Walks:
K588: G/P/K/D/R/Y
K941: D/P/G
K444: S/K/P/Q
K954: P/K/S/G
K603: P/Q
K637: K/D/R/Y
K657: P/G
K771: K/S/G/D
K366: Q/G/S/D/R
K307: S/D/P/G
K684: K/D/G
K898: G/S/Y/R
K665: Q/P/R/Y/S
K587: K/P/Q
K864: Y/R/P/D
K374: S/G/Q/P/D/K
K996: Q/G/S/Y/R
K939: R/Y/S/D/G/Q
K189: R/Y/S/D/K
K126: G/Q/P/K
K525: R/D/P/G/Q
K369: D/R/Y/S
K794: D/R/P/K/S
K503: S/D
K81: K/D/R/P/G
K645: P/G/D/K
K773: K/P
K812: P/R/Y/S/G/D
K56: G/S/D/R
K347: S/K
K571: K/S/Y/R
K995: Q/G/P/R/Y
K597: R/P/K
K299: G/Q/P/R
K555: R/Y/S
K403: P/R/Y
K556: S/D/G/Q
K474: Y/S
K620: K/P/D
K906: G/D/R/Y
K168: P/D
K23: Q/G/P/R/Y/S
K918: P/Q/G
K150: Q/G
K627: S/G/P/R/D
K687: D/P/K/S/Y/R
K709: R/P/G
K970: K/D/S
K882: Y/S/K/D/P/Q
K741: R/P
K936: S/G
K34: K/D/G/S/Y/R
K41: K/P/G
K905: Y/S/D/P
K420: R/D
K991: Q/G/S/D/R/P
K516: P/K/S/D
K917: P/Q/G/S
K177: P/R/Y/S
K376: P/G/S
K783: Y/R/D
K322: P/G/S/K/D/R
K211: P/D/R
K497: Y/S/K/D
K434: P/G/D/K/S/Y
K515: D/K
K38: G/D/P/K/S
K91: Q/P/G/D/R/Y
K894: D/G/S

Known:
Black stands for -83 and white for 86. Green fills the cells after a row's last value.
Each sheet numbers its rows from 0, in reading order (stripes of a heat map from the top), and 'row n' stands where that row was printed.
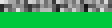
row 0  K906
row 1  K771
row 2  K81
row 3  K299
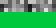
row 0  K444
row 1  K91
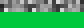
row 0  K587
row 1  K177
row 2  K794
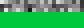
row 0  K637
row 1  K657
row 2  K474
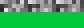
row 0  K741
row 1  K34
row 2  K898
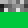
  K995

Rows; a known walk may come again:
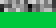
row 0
K81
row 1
K556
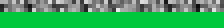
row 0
K917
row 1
K603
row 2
K555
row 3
K211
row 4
K773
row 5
K503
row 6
K23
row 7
K299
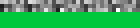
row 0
K996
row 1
K906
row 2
K741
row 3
K515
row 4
K403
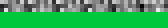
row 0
K665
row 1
K516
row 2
K794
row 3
K177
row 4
K941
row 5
K150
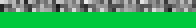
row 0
K56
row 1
K620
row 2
K91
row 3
K783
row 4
K954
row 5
K497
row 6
K657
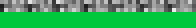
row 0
K126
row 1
K812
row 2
K637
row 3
K374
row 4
K347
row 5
K444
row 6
K587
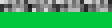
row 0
K34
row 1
K995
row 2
K771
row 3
K894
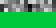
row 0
K864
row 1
K366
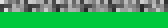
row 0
K687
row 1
K898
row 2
K38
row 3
K376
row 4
K41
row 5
K627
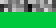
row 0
K882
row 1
K525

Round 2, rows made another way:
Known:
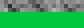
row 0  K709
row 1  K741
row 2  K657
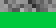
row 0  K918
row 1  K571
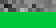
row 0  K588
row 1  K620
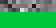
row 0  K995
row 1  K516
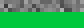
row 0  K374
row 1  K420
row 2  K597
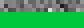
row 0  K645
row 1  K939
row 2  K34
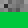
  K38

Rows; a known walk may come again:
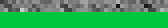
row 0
K996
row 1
K420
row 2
K81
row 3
K941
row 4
K516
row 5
K588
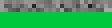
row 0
K954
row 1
K620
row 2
K645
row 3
K905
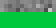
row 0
K936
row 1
K556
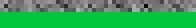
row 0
K38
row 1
K657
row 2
K898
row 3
K374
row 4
K177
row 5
K189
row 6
K211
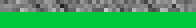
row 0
K603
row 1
K741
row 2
K34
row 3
K525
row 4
K366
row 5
K299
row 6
K503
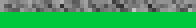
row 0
K307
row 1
K684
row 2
K771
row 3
K41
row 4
K906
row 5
K709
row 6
K918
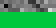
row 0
K434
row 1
K995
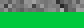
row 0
K347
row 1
K168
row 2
K571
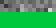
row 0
K555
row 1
K939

